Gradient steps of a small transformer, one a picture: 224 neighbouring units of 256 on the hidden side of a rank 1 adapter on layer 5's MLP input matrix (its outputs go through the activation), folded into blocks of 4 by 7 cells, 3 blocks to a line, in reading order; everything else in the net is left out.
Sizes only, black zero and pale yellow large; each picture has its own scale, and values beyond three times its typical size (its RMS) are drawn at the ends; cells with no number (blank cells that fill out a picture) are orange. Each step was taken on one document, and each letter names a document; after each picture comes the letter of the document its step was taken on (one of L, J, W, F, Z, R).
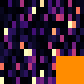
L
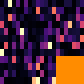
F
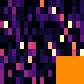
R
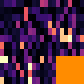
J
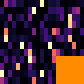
L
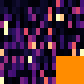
R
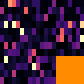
F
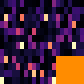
R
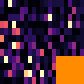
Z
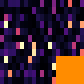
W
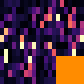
W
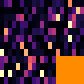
L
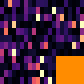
F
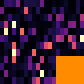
F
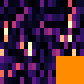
L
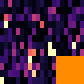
R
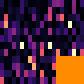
W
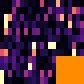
W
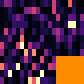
J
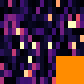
Z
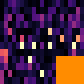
W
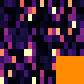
L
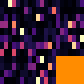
F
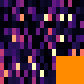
W
